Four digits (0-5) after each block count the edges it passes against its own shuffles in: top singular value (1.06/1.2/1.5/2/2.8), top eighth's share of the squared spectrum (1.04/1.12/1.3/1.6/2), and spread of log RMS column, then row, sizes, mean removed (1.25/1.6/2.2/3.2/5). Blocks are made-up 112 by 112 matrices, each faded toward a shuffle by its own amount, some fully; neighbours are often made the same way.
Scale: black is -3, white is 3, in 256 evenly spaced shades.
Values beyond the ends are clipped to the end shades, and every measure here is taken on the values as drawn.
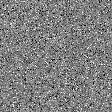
0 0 0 0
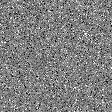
0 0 0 0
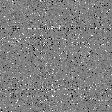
4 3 1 2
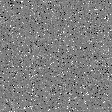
2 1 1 0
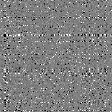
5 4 2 3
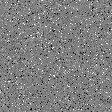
0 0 0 0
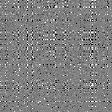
5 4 3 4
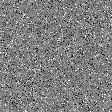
0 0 0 0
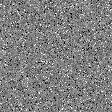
0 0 0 0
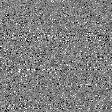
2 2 1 3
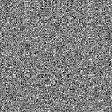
4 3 2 2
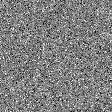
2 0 0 0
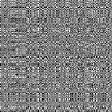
5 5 4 4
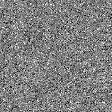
3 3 1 1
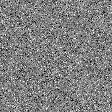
1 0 0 0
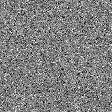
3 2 0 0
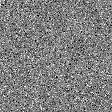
1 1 0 0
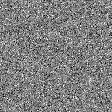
3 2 0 0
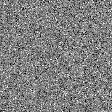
2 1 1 0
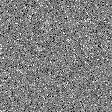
2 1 0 0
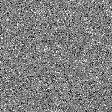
3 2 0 0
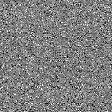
4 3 1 2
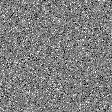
2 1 0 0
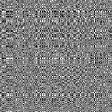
5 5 4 4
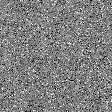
1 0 0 0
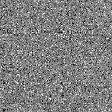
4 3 1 1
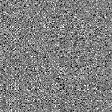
4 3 2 2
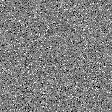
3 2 0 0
